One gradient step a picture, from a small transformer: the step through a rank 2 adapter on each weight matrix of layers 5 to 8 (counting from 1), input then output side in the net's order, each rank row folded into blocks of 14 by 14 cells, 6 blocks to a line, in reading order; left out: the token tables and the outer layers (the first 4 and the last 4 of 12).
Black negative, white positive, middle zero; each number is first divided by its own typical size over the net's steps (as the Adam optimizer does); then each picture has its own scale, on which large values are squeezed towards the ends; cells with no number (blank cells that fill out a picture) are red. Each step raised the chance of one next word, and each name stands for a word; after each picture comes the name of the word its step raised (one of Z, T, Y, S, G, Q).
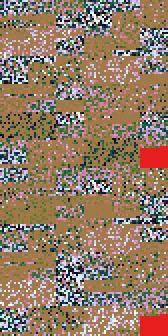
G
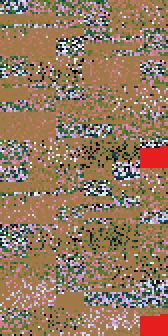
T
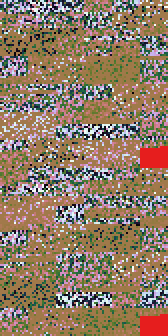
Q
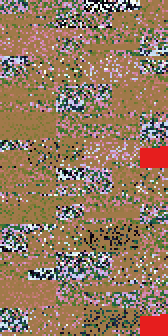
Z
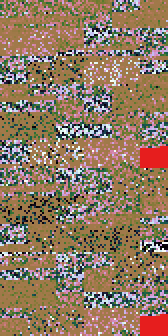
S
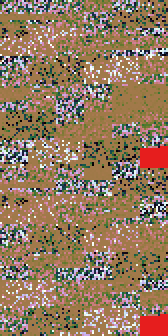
G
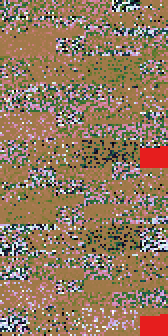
T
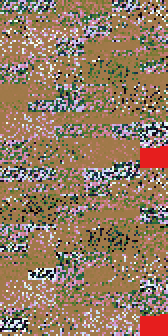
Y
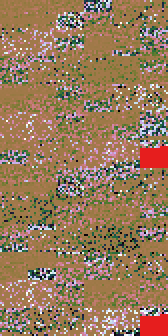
Y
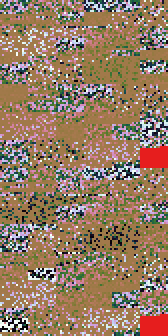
Y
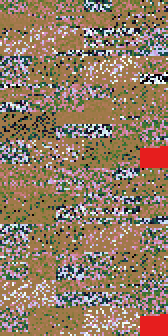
G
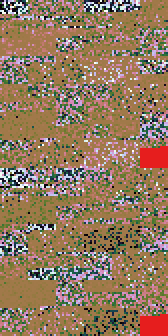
Z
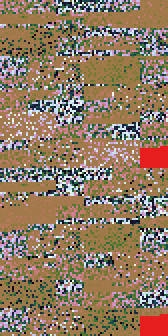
Q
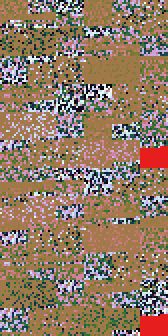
Q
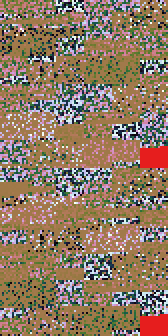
Q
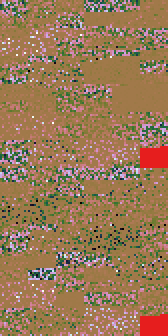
Y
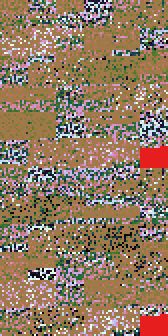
Y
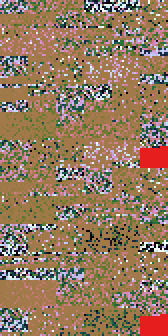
Z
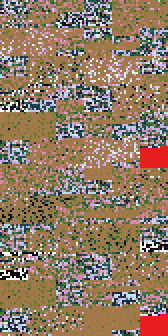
S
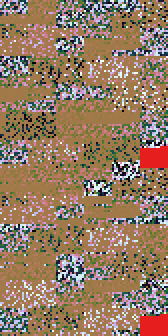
G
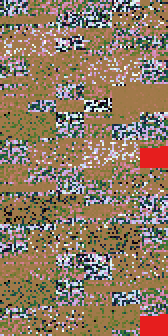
S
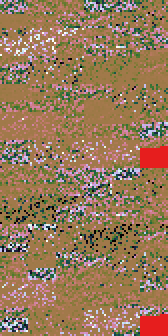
Y
